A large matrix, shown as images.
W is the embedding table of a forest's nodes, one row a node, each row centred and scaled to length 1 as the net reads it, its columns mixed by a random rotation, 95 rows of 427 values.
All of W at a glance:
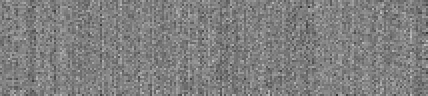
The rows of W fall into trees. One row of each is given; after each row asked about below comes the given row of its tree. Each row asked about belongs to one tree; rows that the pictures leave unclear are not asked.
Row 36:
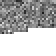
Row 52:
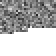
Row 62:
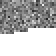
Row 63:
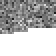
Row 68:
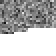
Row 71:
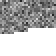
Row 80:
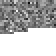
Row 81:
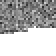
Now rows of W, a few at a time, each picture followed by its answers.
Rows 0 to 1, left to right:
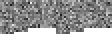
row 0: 80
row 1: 62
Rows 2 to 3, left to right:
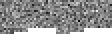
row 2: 62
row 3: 52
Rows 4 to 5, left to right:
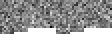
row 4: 62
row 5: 68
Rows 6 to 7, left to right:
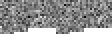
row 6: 52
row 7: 52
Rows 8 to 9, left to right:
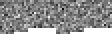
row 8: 62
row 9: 81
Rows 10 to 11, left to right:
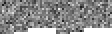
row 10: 71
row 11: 81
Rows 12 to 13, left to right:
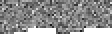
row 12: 81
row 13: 68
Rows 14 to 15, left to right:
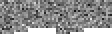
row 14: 63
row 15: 62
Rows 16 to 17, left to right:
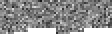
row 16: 63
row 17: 81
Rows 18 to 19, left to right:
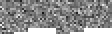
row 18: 36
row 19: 52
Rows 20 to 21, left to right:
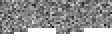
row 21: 81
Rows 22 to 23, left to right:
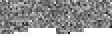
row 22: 71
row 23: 68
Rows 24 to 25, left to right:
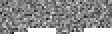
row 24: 62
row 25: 52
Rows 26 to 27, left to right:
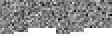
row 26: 71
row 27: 62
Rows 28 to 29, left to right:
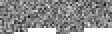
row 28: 52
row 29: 71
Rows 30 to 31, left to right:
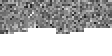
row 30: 81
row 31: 52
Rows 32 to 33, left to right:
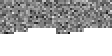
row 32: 68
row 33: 68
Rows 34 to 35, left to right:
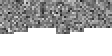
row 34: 36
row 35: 62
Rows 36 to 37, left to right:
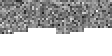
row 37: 52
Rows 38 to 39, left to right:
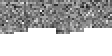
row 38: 52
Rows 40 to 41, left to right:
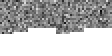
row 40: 36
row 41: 63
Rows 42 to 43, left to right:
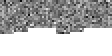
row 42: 71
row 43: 68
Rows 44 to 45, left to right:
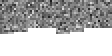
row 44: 81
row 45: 63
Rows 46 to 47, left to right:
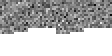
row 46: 71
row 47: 62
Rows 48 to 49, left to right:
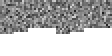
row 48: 52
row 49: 62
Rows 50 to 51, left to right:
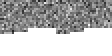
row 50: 81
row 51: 71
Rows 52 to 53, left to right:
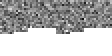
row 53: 80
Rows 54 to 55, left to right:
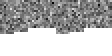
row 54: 62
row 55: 52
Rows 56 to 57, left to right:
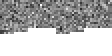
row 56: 81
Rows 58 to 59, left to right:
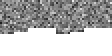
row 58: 62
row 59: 68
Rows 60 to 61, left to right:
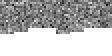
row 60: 52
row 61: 63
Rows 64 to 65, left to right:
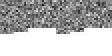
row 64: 52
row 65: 71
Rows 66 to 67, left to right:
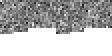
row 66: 71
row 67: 81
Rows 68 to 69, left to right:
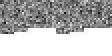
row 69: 36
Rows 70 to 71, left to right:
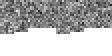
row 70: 80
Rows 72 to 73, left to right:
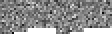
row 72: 68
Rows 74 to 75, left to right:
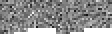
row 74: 81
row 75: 62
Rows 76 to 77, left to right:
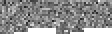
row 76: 71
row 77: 80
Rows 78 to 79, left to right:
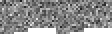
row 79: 71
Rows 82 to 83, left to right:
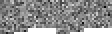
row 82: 68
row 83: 71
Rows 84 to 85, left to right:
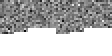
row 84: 68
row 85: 81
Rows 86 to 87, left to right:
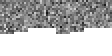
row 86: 62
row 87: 71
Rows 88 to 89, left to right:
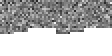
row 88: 71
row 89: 68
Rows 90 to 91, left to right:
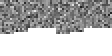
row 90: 52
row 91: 81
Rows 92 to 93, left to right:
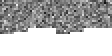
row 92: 81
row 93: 68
